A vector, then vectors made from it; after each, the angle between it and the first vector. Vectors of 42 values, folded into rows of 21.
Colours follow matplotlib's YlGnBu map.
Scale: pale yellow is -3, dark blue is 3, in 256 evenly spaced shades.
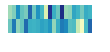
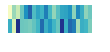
orthogonal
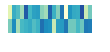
partly aligned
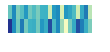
partly opposed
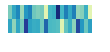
orthogonal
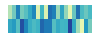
partly aligned
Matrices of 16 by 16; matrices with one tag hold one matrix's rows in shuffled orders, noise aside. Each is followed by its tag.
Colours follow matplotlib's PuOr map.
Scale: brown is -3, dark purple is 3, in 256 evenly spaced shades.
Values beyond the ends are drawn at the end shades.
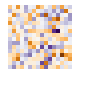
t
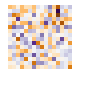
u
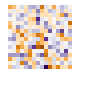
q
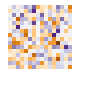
u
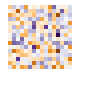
u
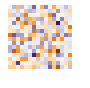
u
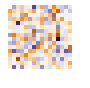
u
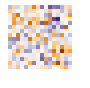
t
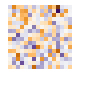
u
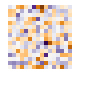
q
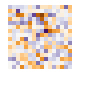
q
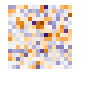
q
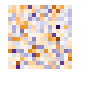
u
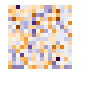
u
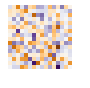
u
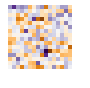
q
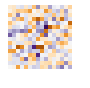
q
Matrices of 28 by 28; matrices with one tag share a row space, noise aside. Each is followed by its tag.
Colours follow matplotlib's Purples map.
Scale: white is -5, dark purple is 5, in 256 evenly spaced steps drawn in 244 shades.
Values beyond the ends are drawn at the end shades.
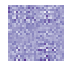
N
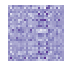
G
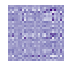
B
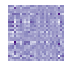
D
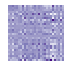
B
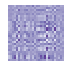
N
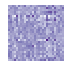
N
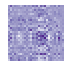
G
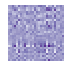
N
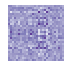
G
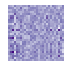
D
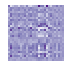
G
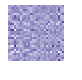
D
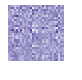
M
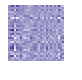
D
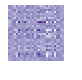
N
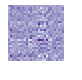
G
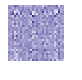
M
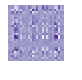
M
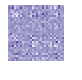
M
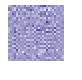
N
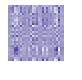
M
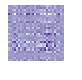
N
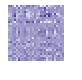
N
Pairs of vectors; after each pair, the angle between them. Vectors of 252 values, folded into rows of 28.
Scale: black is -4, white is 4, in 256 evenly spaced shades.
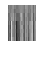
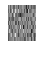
orthogonal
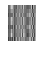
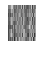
nearly parallel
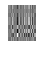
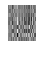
nearly opposite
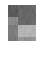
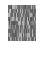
orthogonal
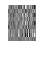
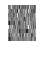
orthogonal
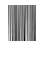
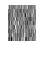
partly opposed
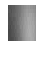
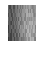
nearly parallel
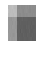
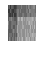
nearly opposite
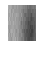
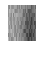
nearly parallel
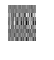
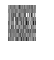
nearly parallel
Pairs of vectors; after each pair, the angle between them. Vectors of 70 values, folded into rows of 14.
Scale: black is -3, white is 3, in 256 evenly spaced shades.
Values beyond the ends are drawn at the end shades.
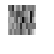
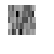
partly aligned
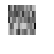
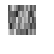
partly aligned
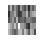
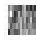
orthogonal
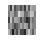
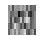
nearly opposite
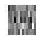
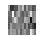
orthogonal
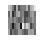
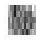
partly aligned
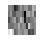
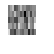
partly aligned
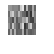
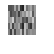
nearly opposite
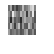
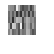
partly opposed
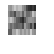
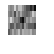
nearly parallel
